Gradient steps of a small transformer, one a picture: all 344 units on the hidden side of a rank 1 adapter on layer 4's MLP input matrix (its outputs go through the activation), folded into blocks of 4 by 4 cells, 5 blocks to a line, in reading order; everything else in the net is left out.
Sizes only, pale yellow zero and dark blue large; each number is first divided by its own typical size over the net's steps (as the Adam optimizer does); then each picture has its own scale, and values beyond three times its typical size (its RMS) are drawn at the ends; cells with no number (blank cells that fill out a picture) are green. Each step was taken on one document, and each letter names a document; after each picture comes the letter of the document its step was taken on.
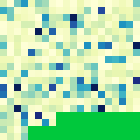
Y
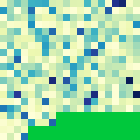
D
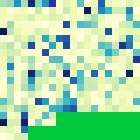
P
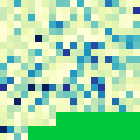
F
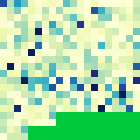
Y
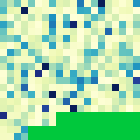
P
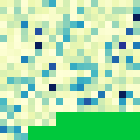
Y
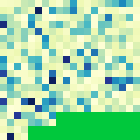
D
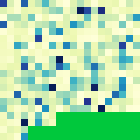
Y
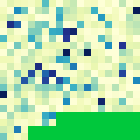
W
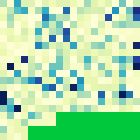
Y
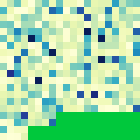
D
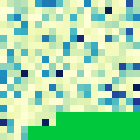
F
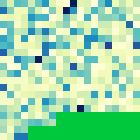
D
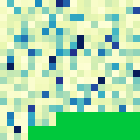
F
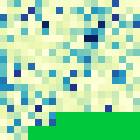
D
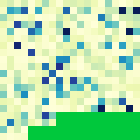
W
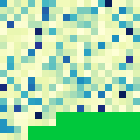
Y
